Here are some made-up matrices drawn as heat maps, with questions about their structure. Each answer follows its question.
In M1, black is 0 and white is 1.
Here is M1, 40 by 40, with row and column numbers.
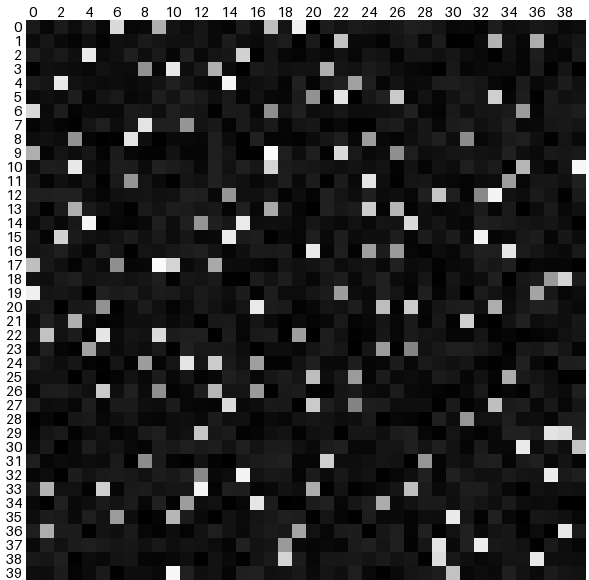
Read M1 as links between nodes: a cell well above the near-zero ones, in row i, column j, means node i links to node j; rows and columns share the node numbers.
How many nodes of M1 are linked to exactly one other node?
1
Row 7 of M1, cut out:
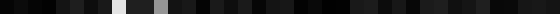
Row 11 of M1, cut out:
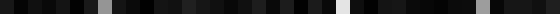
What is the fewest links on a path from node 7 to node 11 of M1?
1
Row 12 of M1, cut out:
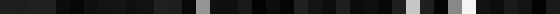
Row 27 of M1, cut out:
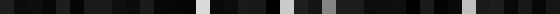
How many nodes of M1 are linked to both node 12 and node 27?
2
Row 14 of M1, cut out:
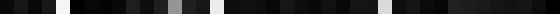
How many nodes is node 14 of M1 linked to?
4
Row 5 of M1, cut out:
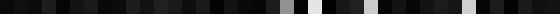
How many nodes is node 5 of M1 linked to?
4
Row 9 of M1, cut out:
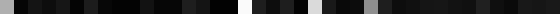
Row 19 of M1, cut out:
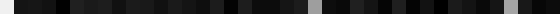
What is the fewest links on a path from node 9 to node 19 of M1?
2
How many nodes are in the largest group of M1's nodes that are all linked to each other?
3
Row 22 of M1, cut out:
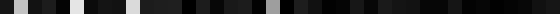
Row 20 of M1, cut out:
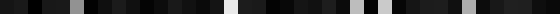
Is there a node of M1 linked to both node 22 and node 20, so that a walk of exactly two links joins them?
yes
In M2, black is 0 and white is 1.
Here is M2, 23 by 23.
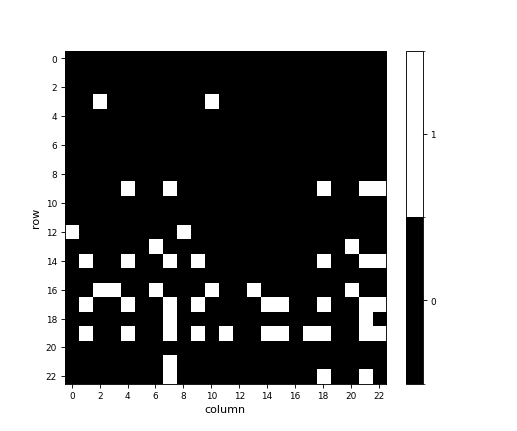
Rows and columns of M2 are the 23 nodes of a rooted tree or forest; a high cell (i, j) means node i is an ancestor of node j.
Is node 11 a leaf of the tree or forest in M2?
yes
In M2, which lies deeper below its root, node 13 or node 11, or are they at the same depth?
the same depth
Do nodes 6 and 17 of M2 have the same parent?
no
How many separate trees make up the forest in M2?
4
